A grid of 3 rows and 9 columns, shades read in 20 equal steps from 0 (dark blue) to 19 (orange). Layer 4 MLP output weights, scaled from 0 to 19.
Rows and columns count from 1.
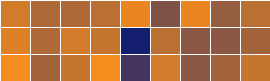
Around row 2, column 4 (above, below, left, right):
14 19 16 0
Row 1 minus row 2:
-1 0 -3 -1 18 -5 8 1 2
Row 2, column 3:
16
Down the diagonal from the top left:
16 13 15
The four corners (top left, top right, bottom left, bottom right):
16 14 19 15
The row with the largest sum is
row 1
